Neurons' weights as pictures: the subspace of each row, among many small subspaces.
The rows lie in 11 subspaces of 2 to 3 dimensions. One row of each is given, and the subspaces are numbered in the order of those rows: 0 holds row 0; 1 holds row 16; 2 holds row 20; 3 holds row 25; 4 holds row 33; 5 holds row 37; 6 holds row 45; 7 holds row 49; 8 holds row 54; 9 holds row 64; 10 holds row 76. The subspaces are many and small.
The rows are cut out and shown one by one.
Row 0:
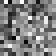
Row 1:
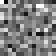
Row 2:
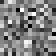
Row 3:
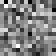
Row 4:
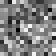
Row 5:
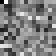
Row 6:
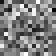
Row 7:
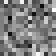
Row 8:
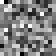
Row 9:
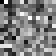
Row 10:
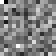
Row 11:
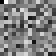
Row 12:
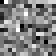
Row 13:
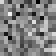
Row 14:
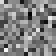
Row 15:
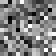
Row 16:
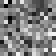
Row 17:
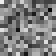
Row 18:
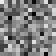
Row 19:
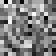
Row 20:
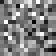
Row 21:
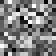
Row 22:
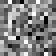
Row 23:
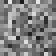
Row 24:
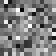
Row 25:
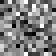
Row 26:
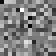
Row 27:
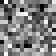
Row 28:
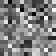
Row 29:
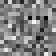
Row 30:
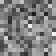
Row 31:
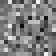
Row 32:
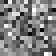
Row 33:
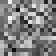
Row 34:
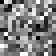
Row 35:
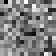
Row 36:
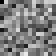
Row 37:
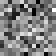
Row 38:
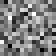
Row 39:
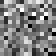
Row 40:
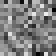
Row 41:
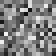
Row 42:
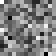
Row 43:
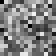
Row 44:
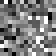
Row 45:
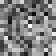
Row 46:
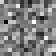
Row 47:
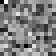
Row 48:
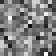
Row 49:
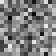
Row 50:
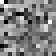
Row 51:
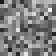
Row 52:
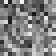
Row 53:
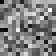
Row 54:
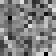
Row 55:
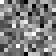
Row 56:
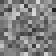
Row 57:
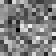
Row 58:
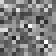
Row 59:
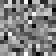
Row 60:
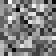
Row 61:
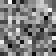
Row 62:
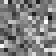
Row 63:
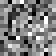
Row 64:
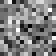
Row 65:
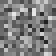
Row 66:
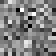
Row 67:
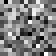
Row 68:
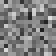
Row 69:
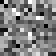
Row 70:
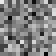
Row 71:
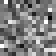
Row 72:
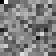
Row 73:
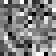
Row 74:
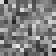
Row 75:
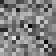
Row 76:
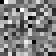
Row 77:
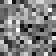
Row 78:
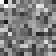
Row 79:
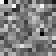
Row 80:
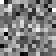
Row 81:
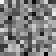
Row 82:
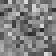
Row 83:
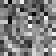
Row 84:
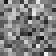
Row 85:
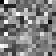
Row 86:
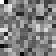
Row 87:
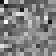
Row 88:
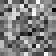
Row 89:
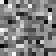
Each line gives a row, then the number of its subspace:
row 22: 0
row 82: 3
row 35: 3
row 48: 8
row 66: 10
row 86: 0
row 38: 7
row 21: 4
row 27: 8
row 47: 8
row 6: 5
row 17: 1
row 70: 7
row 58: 1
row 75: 1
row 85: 4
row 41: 8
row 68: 3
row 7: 8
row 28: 4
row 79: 4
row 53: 1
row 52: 6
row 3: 7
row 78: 1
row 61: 9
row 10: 10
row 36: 1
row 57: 9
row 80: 5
